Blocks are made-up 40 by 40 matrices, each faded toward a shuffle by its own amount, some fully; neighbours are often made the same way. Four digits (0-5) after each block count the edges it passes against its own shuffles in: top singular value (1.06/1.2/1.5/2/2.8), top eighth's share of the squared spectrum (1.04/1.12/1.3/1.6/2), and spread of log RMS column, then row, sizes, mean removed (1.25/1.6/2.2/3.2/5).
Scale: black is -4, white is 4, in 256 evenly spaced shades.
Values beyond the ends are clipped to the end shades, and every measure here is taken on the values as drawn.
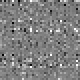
2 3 2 2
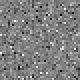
0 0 0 0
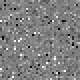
0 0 0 0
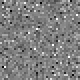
0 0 0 0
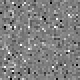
1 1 1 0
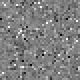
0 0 0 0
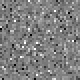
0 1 0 0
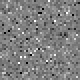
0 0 0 1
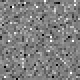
0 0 0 0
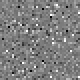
1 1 0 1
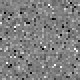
0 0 0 0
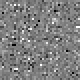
1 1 1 1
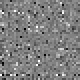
2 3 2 2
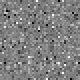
1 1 0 1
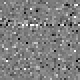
2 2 0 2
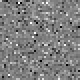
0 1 0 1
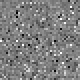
0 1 0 0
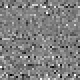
1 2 0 3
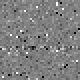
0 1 0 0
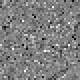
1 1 0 1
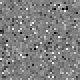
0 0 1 0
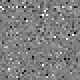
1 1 0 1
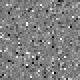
0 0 0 0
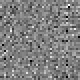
3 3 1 1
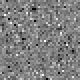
0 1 0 0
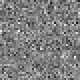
1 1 0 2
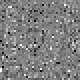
3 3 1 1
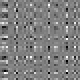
5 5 4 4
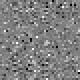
3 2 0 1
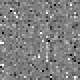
2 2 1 0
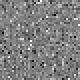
2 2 0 0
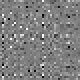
4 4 2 2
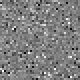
1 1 0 0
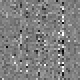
3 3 3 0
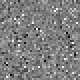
0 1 0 0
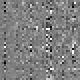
2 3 3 2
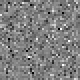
0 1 0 0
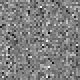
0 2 2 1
